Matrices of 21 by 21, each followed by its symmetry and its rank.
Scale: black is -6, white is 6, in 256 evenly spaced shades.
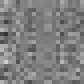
neither, rank three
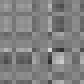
symmetric, rank one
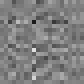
neither, rank three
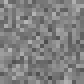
neither, full rank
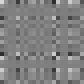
symmetric, rank one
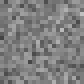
neither, full rank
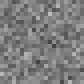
neither, full rank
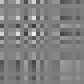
symmetric, rank one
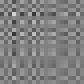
symmetric, rank one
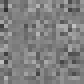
neither, rank three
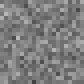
neither, full rank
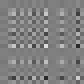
symmetric, rank one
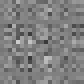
neither, rank three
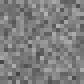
neither, full rank
